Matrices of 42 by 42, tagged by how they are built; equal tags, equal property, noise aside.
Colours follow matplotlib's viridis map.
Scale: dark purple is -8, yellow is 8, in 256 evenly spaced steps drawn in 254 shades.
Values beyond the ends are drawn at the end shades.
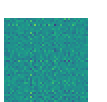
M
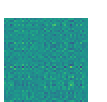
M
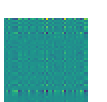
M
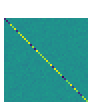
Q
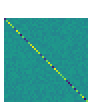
Q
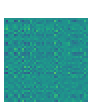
M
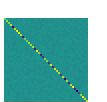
Q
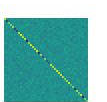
Q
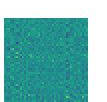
M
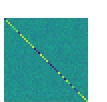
Q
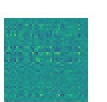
M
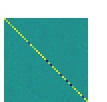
Q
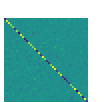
Q
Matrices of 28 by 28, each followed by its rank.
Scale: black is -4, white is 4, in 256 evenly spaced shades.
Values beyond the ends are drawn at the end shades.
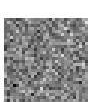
full rank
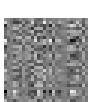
three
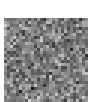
full rank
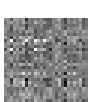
three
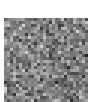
full rank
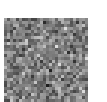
full rank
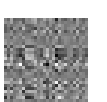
three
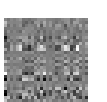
three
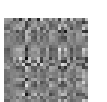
three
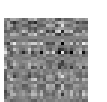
three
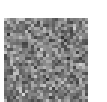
full rank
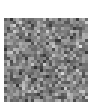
full rank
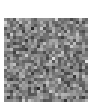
full rank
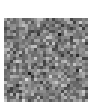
full rank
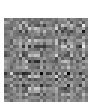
three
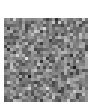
full rank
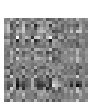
three
